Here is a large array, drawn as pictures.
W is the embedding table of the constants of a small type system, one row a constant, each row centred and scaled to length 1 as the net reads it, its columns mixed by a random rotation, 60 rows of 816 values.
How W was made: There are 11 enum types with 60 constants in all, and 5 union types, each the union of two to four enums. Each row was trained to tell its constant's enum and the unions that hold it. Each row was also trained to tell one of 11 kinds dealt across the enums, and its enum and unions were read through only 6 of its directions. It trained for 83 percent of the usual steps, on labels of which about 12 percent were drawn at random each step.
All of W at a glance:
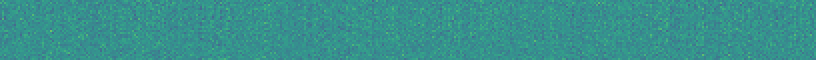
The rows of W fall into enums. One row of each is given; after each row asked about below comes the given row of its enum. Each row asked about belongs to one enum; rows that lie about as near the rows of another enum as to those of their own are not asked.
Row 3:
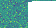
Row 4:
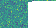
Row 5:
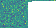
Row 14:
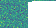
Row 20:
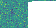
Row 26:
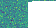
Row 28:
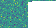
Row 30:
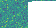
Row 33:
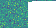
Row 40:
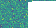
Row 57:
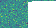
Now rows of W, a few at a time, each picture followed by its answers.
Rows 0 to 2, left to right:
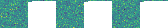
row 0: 57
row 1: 4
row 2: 30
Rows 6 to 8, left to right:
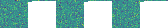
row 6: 26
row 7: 14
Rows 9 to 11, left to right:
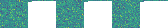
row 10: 40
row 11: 33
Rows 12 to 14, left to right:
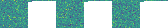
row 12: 28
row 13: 57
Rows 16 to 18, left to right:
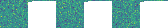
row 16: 28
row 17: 33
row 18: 28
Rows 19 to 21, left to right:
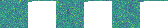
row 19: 28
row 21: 3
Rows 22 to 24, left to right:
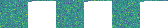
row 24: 14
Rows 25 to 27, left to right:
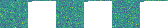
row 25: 26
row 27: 4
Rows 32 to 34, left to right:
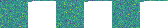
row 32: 26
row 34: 3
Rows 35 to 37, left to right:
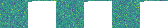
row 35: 5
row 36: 3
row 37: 14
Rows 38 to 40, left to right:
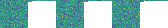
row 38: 14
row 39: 57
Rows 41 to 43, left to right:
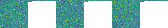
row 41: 26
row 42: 4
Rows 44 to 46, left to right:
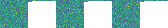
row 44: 14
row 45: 4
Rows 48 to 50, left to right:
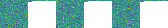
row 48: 57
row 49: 30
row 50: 57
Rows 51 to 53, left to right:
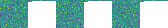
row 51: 30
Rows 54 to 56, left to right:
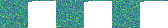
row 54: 3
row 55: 4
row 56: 33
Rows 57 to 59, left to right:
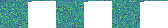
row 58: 26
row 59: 20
